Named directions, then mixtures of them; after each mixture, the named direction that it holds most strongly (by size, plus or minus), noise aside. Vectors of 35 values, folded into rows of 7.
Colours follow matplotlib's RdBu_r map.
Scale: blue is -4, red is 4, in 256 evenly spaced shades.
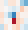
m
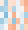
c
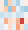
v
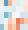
c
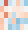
c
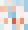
v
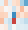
m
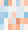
c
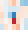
m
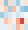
v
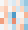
c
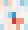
m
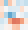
m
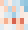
v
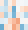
m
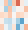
v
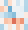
v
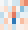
m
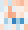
v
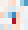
m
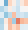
c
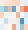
v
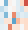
c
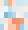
m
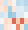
v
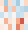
v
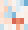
m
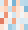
c
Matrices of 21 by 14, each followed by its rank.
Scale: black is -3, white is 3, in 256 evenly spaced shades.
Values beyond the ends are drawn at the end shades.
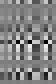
one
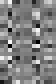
two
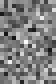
full rank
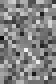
full rank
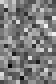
full rank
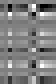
one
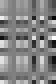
one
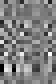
two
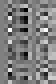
two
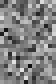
full rank
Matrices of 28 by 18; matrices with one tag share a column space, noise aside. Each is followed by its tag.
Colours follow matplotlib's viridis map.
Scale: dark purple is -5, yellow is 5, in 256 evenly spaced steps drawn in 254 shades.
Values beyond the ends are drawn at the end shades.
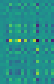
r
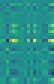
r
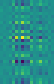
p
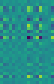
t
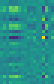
t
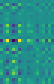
r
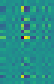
t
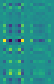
r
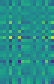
p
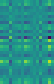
p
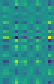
p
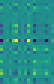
r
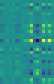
r
